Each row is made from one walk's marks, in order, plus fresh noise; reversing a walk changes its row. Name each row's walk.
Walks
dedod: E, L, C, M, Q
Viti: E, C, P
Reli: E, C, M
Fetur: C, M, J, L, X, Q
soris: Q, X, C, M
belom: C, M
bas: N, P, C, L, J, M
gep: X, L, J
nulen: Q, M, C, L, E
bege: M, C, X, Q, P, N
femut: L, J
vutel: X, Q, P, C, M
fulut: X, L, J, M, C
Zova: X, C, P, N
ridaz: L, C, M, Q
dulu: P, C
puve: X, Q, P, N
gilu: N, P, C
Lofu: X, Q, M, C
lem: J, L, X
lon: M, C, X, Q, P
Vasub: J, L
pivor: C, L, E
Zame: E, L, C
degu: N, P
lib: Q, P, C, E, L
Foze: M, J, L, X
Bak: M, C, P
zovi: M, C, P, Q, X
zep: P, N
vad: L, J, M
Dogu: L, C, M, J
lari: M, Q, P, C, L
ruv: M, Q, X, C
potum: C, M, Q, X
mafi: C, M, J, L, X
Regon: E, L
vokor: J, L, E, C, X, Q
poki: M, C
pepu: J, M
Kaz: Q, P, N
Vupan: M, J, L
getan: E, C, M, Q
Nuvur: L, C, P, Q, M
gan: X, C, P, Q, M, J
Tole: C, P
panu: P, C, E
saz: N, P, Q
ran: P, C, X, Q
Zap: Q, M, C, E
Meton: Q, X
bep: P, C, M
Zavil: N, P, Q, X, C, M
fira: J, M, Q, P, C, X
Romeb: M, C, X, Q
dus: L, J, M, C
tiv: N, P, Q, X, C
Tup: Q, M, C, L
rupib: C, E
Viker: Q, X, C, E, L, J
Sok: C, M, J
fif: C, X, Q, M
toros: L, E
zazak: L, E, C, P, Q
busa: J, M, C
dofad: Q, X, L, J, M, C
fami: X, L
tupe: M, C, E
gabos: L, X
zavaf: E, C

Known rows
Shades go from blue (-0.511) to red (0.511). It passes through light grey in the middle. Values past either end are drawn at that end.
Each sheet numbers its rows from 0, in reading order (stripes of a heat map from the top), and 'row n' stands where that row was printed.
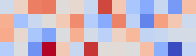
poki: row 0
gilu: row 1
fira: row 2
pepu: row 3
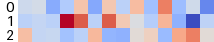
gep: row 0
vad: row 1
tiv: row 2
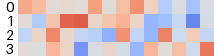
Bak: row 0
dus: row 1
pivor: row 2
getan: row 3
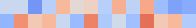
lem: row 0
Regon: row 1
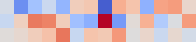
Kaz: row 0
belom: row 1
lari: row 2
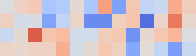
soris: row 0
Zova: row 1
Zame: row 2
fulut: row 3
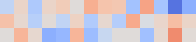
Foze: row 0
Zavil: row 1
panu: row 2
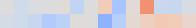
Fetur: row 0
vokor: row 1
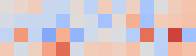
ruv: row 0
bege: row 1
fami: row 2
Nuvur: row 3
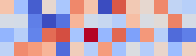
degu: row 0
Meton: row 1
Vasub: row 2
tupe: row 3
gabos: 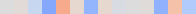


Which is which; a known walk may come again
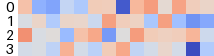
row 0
saz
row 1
Foze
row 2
Tole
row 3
Sok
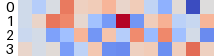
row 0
busa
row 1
belom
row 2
gep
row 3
Zova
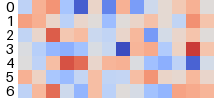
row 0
rupib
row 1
vutel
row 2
Zame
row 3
puve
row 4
dus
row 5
lon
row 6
zavaf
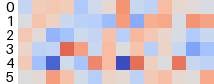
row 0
nulen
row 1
fif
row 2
gan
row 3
bas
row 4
degu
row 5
dedod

